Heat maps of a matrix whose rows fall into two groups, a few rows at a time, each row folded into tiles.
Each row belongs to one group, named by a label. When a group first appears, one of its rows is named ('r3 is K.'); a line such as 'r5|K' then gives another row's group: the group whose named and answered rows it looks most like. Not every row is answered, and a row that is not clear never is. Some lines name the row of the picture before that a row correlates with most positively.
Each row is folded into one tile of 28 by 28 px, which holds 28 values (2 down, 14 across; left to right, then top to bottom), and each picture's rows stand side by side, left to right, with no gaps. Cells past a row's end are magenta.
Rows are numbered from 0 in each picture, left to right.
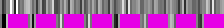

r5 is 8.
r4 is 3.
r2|8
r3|8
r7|3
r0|3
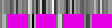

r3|3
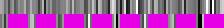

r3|8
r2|3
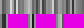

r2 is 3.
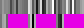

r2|3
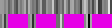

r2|8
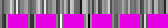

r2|8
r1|3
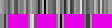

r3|3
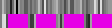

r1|3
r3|3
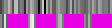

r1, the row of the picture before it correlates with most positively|0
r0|8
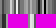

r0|3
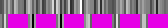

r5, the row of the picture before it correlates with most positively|1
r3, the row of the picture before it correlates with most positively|1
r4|8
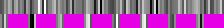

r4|8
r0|8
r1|3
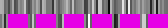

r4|3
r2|3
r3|8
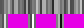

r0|8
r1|8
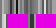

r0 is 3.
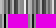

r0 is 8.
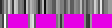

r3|3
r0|8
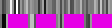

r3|3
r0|3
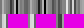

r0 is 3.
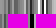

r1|3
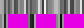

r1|3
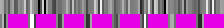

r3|3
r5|8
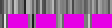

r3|8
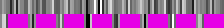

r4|3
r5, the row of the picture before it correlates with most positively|1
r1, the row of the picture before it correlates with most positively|1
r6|8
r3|3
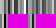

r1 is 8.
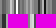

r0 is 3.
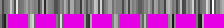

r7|3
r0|3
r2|8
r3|3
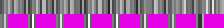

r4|8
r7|3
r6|8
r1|8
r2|8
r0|8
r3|8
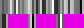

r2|8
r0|3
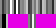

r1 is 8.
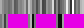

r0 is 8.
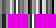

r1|8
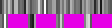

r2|8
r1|3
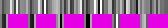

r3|3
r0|3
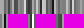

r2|3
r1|8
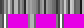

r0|8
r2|8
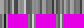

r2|8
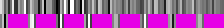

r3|8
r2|8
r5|8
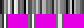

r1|8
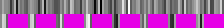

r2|8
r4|3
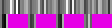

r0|3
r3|8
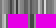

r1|3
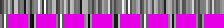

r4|3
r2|8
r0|8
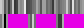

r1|8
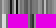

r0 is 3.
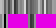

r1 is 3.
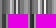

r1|3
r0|3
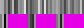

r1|3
